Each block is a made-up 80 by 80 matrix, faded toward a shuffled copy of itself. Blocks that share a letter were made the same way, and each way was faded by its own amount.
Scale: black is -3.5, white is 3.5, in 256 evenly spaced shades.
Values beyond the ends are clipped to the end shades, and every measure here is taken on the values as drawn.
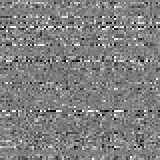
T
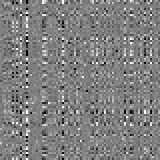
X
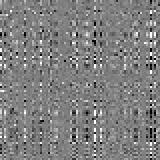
X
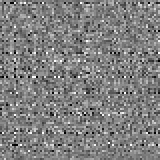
T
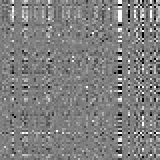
X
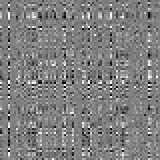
X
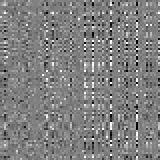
X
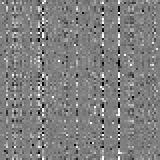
X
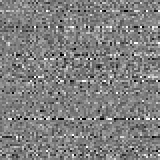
T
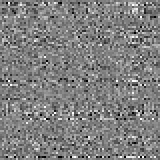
T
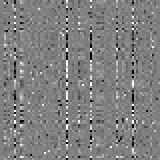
X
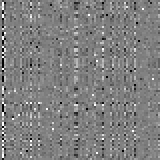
X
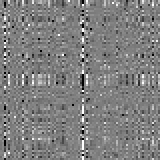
X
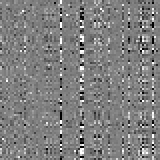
X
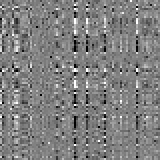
X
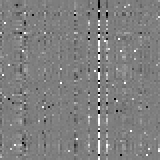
X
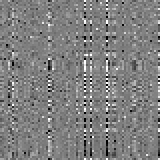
X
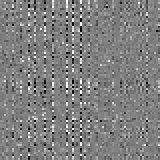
X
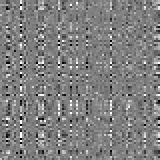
X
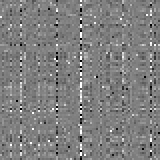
X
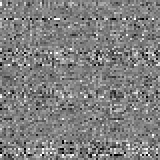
T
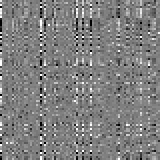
X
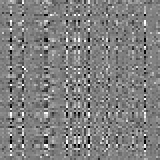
X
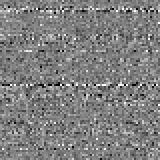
T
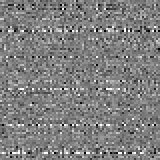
T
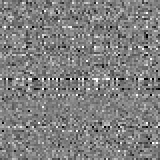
T
